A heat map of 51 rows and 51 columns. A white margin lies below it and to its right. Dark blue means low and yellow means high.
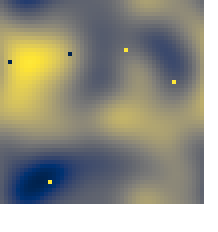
Stripes: none. Ninth with the lowest average: bottom left. Lone odd cells: 5, 3 higher and 2 lower than their neighbours.
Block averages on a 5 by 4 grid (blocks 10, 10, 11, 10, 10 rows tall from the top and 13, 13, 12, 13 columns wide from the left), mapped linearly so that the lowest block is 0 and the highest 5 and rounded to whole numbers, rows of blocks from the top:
2223 / 5322 / 4333 / 2233 / 0123
